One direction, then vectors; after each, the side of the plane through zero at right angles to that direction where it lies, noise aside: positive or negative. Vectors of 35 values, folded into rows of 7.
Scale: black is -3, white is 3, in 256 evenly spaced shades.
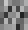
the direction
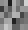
positive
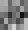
positive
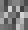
negative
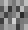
positive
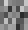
positive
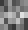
negative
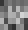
negative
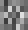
negative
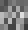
negative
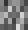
negative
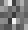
positive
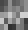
negative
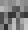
positive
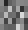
negative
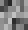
negative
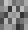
positive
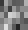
positive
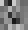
negative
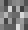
negative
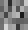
positive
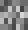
negative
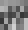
positive
